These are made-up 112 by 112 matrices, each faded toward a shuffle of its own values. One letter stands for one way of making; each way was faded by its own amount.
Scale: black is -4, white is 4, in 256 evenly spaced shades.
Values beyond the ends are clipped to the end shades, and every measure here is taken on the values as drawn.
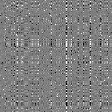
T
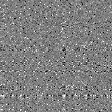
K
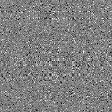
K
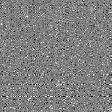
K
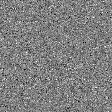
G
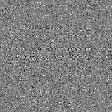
K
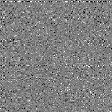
K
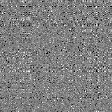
K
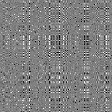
T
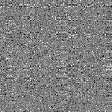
K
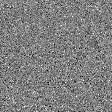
G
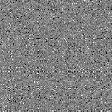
K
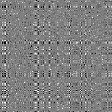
T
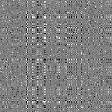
T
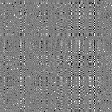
T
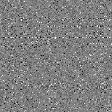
K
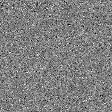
G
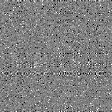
K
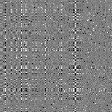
T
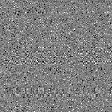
K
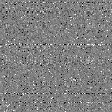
K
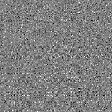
K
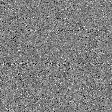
G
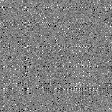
K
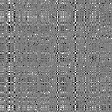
T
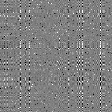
T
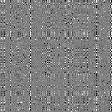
T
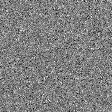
G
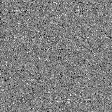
G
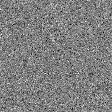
G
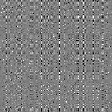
T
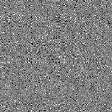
K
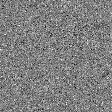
G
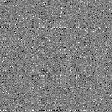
K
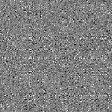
K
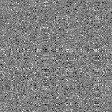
K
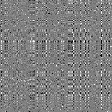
T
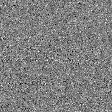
G
